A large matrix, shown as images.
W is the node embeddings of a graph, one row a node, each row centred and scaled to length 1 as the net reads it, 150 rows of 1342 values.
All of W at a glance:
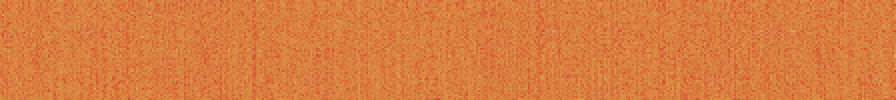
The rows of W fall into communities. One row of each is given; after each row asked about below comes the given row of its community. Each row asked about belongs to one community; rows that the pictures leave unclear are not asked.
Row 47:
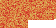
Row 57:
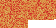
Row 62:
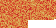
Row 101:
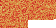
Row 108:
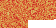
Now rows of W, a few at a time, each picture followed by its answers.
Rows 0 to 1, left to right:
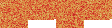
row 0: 47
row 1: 101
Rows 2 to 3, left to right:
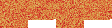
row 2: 101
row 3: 62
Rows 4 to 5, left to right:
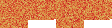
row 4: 57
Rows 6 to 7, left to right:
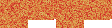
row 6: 57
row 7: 62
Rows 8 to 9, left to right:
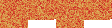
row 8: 57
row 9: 62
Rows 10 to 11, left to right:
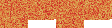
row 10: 57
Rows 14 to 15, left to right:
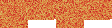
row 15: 47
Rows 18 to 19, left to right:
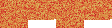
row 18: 62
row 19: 47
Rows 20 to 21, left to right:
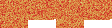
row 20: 47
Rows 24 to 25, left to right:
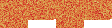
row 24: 108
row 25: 47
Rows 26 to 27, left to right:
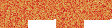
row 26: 108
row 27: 47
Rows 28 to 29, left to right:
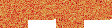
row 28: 101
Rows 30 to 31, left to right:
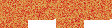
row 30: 47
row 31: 57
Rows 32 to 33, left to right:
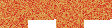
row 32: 57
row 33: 108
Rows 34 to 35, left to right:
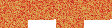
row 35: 57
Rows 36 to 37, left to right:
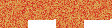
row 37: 47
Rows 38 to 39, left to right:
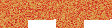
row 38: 62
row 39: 108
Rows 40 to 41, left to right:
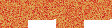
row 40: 47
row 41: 57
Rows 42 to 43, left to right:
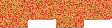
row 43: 47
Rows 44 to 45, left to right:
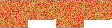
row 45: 57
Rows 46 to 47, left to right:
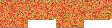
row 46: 57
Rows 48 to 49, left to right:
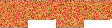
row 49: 62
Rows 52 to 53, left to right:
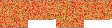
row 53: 57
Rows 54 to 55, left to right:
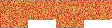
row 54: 62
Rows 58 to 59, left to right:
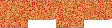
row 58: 108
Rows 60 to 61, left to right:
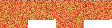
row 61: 108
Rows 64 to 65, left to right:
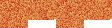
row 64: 47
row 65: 57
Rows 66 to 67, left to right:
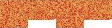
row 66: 47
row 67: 101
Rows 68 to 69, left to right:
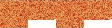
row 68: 47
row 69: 57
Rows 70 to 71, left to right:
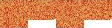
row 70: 47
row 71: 57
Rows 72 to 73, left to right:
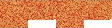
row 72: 108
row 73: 101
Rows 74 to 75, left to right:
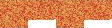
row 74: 108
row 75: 101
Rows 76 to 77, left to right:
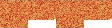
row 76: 57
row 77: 101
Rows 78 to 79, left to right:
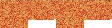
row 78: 57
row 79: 47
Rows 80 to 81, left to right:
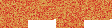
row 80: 47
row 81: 108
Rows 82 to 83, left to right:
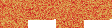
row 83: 101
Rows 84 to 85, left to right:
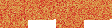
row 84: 108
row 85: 101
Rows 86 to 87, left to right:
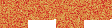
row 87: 47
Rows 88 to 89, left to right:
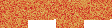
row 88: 62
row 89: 62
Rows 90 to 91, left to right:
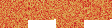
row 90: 57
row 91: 108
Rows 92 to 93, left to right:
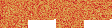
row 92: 101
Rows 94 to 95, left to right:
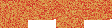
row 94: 108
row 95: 62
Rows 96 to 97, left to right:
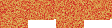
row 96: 62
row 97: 47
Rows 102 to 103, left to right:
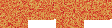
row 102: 62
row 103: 47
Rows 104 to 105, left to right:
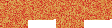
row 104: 108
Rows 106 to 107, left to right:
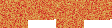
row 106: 47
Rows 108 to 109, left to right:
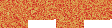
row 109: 62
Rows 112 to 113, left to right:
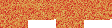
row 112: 62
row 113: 57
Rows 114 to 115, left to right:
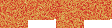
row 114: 62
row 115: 62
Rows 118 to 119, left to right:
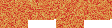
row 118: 62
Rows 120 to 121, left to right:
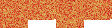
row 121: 62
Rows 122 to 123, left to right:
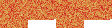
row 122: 57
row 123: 62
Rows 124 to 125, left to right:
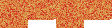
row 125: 108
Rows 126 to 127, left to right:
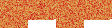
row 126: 108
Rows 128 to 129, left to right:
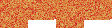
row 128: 62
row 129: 108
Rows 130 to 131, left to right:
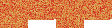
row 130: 62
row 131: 47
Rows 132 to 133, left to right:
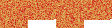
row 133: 108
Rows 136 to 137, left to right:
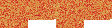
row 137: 47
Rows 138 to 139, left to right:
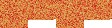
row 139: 108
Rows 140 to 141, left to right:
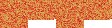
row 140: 62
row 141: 101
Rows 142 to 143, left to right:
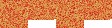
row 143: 47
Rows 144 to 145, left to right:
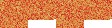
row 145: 62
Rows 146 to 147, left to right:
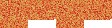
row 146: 47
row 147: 47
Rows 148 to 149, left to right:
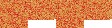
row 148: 62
